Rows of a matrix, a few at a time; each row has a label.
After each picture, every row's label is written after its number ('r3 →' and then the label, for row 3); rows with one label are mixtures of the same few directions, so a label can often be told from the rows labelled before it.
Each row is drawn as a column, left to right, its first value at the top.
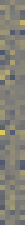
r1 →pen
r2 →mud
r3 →pen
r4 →pen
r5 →pen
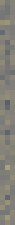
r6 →pen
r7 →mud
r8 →mud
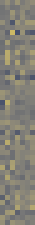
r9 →mud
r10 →mud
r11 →pen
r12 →pen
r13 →mud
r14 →pen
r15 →pen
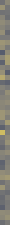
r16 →pen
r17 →mud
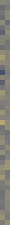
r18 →mud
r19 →pen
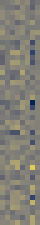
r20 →mud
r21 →mud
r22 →pen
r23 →pen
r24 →mud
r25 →mud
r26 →mud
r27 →pen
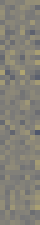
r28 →mud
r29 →mud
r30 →pen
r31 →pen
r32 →mud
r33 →mud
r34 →pen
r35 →pen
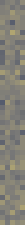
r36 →mud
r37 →mud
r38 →pen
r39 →mud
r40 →pen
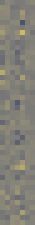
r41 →mud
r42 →mud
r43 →mud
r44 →mud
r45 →pen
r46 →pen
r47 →pen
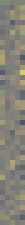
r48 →mud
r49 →mud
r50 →pen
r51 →mud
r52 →mud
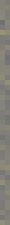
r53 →pen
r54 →mud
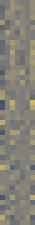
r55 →mud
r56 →pen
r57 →mud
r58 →pen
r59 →mud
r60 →mud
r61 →mud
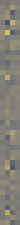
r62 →mud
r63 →pen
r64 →pen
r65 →pen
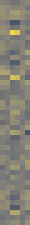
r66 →mud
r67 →mud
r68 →pen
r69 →pen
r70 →mud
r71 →pen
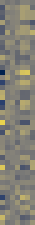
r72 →mud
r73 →pen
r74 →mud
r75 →mud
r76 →mud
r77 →mud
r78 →pen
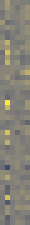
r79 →pen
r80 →mud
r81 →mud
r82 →pen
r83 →mud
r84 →mud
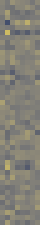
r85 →mud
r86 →pen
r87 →mud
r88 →pen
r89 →pen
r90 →pen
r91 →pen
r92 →pen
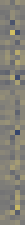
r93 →mud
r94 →mud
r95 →pen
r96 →pen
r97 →mud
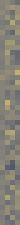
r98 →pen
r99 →mud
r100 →pen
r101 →mud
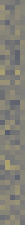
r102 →mud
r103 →pen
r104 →mud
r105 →mud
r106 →mud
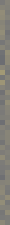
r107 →mud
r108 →mud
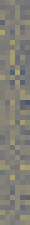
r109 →pen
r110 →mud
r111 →mud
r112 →mud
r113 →mud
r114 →mud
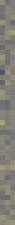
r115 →mud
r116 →mud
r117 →pen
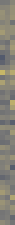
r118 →mud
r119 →mud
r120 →mud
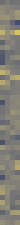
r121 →mud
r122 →mud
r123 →pen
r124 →pen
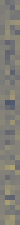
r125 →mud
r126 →mud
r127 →mud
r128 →pen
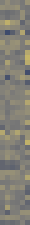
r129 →pen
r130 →pen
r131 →pen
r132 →pen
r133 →pen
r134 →mud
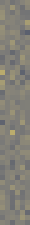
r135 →mud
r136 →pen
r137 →pen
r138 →mud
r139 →mud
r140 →pen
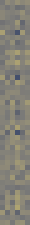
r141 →pen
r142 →pen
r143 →mud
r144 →pen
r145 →pen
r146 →mud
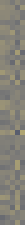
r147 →mud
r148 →mud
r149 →pen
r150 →pen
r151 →pen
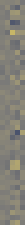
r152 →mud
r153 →pen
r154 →pen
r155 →pen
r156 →pen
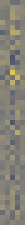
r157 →pen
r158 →mud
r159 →mud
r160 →pen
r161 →mud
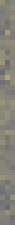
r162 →mud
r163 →pen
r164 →mud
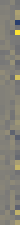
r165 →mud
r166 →pen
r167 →pen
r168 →pen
